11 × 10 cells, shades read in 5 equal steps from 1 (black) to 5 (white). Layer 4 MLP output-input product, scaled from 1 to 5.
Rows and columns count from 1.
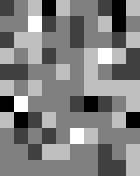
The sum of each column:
31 32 37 30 36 32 35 33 29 35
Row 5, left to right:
2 2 3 3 4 3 4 3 2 2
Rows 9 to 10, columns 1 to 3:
3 2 3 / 3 3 2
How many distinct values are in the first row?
4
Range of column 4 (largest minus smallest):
3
